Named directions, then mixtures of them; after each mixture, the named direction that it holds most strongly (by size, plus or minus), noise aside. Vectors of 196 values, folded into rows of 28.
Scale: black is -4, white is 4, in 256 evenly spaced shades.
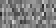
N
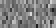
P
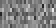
N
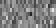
P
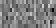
P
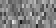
N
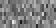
N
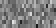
P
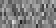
N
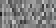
N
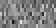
N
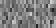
P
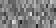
P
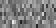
N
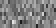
N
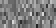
P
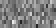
P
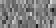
P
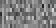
N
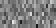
P
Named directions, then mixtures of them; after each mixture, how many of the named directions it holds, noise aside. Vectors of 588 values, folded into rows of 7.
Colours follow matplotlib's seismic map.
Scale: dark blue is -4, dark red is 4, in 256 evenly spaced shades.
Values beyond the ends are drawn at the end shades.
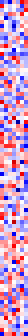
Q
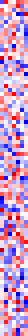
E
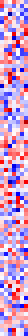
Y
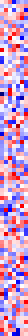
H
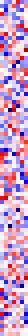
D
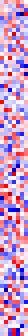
two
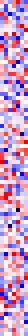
two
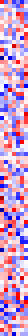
two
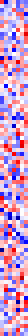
one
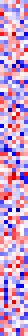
three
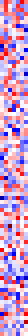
two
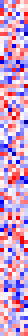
three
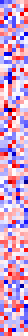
three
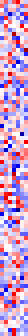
three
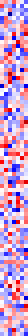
one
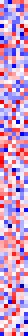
three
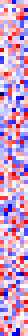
one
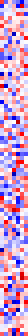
three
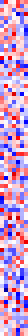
one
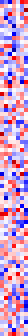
three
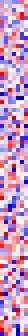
two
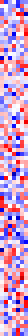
one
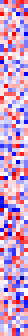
one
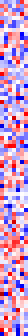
two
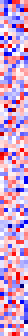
three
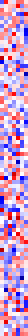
one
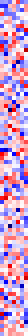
one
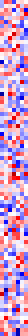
two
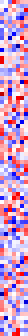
one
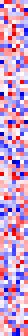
three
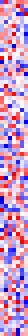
one
